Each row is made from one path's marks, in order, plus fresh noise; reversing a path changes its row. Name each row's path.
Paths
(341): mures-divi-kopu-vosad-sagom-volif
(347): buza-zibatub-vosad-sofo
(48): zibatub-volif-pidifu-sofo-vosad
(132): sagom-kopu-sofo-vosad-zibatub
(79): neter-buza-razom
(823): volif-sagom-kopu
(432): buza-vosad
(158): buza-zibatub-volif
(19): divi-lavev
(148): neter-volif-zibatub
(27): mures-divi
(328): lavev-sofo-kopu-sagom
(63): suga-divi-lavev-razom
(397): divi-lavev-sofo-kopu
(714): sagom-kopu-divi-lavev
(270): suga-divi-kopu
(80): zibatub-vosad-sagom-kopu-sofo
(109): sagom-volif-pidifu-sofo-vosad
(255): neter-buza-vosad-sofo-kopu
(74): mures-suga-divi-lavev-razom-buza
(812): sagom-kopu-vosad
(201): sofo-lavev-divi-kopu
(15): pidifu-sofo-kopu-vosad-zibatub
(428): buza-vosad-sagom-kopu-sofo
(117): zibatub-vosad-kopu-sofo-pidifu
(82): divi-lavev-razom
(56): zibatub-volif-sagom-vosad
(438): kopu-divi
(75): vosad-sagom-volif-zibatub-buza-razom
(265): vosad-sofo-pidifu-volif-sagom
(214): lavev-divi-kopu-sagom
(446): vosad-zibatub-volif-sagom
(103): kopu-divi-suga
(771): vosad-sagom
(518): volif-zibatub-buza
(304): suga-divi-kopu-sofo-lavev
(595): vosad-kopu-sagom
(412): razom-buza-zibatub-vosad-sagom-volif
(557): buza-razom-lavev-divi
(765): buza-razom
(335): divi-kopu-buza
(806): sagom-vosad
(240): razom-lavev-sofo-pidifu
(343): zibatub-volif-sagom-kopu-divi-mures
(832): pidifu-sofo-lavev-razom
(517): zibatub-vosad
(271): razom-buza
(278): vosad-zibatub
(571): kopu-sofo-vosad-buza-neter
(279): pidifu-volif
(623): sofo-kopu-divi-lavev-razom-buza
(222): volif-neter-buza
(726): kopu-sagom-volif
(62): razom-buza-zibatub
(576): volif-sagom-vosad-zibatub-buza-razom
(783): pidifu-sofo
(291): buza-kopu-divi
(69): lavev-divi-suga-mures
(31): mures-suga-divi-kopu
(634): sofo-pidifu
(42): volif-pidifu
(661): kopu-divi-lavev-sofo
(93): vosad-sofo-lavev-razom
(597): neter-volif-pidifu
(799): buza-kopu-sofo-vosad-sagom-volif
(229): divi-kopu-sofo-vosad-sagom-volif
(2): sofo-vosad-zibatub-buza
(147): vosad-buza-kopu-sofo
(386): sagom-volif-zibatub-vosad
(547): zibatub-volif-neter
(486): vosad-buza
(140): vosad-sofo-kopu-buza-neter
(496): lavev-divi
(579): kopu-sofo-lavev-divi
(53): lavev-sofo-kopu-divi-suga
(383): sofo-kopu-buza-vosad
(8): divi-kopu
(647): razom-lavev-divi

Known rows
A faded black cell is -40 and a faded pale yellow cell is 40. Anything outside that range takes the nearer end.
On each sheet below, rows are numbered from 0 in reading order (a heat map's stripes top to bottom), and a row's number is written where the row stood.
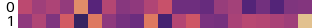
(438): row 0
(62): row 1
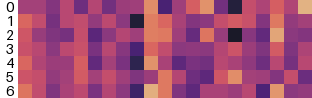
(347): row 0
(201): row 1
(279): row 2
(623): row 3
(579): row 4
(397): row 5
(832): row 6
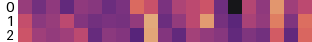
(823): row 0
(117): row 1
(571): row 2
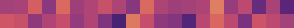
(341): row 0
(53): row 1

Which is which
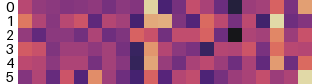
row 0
(147)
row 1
(783)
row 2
(576)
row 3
(328)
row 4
(383)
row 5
(271)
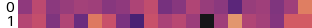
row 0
(291)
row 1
(647)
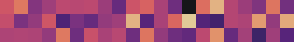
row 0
(496)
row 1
(517)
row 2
(8)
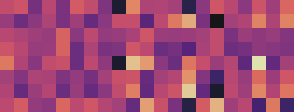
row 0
(240)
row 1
(518)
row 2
(229)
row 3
(661)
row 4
(634)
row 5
(343)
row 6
(56)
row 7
(19)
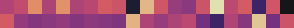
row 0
(27)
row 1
(265)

